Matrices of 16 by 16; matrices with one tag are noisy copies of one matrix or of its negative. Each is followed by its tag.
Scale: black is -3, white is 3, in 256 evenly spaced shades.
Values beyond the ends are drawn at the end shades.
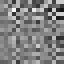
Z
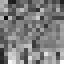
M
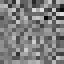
Z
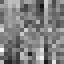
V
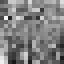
M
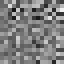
Z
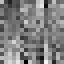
V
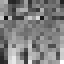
M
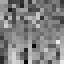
M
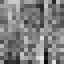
V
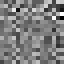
Z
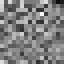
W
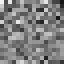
W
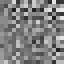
Z
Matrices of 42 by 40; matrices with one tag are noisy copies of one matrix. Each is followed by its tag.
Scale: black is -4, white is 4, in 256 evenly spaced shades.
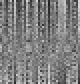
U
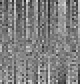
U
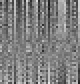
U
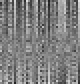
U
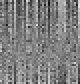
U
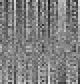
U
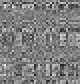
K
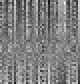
U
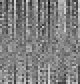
U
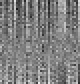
U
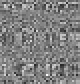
K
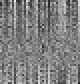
U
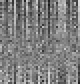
U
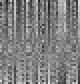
U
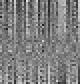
U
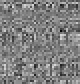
K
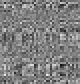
K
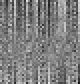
U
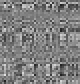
K
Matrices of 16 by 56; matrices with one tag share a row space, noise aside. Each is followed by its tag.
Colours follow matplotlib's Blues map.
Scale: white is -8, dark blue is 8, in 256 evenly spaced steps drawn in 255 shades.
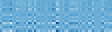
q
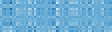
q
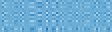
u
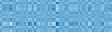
q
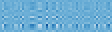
u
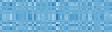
q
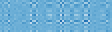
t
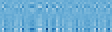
u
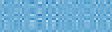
u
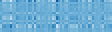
q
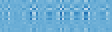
t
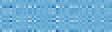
q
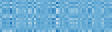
q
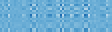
t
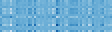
q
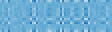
t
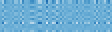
u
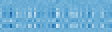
q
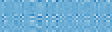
u
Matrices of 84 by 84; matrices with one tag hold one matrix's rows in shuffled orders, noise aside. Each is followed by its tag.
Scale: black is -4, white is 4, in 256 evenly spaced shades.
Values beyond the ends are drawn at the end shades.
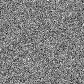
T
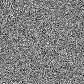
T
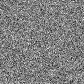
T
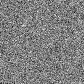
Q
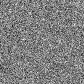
Q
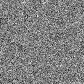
Q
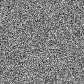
T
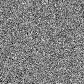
Q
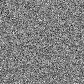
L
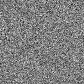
L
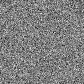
L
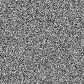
L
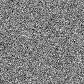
Q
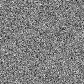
L
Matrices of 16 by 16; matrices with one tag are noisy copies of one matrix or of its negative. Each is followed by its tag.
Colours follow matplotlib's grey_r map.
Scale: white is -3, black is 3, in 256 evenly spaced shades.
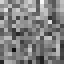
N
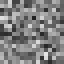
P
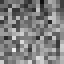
N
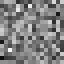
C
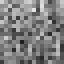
N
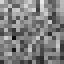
N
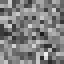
P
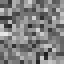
P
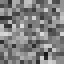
P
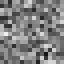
P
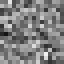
P
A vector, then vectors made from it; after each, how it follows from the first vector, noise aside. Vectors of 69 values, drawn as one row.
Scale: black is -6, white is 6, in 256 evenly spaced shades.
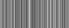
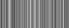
wrapped around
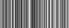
scaled up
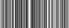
scaled up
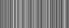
wrapped around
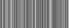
wrapped around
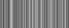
wrapped around
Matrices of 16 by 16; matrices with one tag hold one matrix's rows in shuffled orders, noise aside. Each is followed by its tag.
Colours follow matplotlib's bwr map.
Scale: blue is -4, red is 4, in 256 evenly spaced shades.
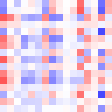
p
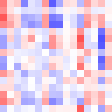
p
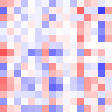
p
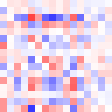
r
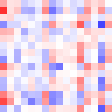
p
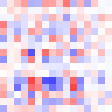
r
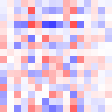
r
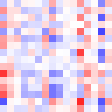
p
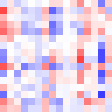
p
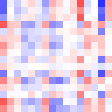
p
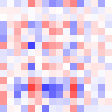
r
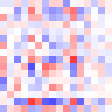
r
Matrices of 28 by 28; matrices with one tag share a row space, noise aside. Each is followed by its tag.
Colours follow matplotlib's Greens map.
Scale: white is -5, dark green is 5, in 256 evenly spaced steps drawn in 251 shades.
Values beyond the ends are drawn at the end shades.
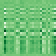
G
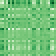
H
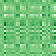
G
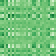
H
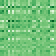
H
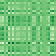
H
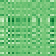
H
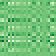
H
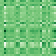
G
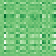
G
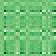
G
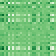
H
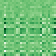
G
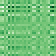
H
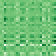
G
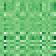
G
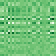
H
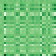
G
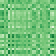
H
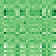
G
